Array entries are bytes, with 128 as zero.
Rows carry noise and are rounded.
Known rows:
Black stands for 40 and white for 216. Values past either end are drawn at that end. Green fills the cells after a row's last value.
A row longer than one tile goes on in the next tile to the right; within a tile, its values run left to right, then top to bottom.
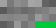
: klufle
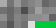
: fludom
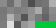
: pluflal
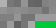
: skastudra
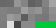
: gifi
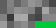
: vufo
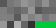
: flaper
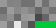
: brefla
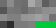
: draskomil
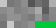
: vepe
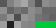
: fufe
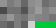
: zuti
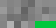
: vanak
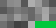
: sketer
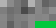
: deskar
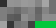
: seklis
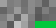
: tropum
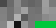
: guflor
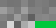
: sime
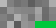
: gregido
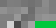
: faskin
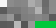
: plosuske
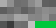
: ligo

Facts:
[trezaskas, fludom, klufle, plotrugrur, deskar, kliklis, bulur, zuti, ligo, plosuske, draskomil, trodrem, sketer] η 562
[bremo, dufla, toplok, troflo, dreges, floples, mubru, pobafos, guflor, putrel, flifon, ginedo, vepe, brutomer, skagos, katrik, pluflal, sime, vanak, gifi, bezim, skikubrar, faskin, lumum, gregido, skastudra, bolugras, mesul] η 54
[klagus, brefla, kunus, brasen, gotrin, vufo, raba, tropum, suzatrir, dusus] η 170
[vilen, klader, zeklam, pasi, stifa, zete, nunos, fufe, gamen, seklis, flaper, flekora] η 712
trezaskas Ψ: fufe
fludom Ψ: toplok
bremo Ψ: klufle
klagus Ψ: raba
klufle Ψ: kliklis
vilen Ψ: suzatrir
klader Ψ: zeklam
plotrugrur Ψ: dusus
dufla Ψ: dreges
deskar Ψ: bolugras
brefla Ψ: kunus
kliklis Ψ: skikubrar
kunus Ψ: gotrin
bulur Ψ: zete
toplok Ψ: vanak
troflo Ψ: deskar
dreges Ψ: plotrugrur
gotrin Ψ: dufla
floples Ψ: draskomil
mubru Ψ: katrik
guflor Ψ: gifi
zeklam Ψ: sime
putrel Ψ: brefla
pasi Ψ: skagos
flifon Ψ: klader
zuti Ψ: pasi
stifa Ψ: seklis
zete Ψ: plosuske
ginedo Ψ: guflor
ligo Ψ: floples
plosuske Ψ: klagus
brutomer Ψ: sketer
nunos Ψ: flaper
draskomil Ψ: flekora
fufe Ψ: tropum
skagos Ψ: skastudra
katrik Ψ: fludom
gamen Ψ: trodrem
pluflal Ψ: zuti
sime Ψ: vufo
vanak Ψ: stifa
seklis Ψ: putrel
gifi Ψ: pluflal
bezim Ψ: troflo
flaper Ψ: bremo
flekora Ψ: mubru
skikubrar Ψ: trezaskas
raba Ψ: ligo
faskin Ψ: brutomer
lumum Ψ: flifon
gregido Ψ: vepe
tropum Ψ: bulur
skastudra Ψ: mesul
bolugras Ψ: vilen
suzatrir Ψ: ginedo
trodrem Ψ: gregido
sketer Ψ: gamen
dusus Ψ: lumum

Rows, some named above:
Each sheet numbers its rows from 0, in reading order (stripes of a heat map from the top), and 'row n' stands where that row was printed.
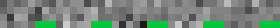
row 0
vufo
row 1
mubru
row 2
zete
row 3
katrik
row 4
deskar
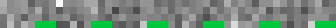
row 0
skikubrar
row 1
plosuske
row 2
zuti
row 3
brasen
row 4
putrel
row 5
fludom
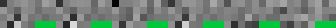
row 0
klader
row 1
klader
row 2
zeklam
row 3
klader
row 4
gamen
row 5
trodrem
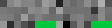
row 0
gamen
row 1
vilen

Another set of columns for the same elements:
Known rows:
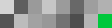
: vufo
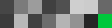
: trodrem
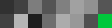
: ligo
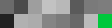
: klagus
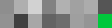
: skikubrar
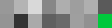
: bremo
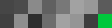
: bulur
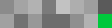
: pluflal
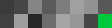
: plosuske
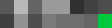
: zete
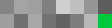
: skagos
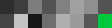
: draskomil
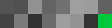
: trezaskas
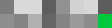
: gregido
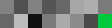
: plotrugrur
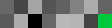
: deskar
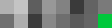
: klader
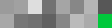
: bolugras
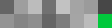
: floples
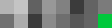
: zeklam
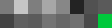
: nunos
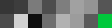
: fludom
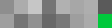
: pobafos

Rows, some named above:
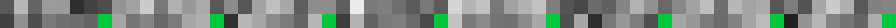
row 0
zete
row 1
ginedo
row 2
brasen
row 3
gamen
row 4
sime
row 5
zuti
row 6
putrel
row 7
tropum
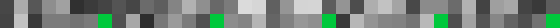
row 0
flekora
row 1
zuti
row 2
vepe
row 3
suzatrir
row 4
pasi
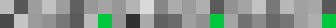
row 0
dusus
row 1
bremo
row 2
guflor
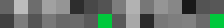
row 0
fufe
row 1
vilen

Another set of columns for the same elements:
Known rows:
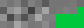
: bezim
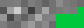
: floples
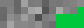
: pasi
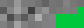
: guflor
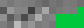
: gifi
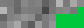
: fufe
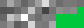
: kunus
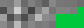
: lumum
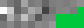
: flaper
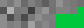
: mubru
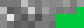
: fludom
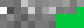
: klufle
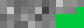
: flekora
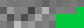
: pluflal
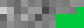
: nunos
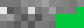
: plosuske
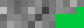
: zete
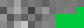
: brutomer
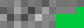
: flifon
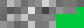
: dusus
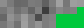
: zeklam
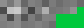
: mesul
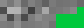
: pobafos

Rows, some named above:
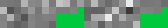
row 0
draskomil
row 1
tropum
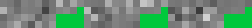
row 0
fufe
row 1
draskomil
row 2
bolugras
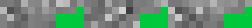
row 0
draskomil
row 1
vilen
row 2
plotrugrur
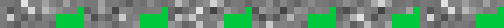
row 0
zuti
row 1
ginedo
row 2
dusus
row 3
skikubrar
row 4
vufo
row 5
zuti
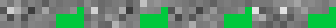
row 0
vepe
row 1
flekora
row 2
sime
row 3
plosuske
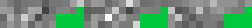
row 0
gamen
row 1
suzatrir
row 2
plotrugrur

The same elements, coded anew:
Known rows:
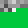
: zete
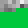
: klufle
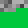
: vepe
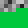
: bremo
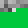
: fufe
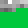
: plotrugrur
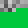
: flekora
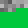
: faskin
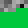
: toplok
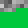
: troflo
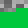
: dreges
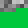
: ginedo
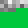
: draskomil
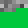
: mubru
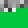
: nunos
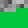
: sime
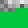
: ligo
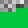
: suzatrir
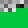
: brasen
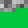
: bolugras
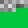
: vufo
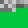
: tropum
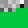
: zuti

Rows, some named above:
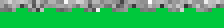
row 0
trezaskas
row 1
flekora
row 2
plotrugrur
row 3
fufe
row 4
skikubrar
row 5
fludom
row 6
dusus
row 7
deskar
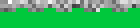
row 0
plotrugrur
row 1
ligo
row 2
suzatrir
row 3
gamen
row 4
plosuske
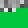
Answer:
pasi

